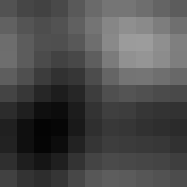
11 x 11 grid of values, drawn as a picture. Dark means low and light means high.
Ninth with the highest average: top right. Average level on the scale: 30%. Ninth with the lowest average: bottom left.
